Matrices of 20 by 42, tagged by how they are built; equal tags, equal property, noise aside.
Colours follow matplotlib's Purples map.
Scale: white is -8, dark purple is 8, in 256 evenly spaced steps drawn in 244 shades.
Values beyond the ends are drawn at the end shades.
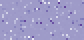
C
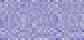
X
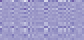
X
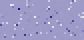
C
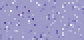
C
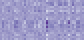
X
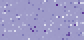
C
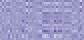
X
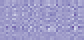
X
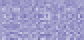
X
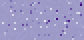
C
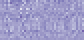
X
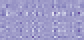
X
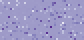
C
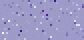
C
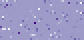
C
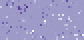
C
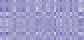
X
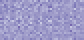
X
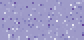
C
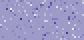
C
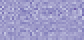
X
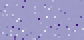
C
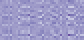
X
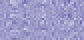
X
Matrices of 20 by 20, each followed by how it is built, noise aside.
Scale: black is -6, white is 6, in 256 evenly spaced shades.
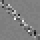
banded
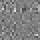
low rank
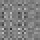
low rank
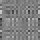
low rank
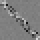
banded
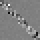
banded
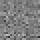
low rank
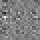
low rank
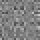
low rank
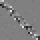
banded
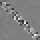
banded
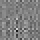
low rank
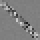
banded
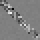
banded
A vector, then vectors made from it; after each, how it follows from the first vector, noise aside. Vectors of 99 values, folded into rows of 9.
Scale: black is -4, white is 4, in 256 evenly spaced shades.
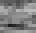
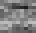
reversed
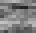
reversed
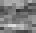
negated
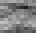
reversed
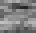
reversed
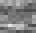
negated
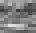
negated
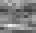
negated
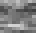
negated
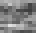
negated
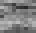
reversed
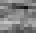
reversed
